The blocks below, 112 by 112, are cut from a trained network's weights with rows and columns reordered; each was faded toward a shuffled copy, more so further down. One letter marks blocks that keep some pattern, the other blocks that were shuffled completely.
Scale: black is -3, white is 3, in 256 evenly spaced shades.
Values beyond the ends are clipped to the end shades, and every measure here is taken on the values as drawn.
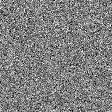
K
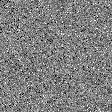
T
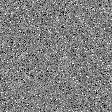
T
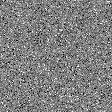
T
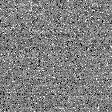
K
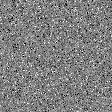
T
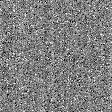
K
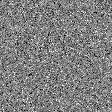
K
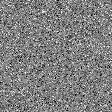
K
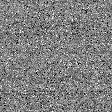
K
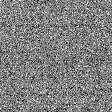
K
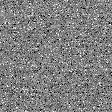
K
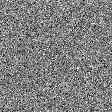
T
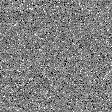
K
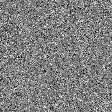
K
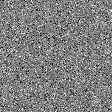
T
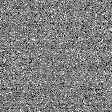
K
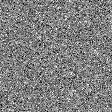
T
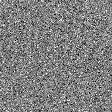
T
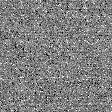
K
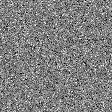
T
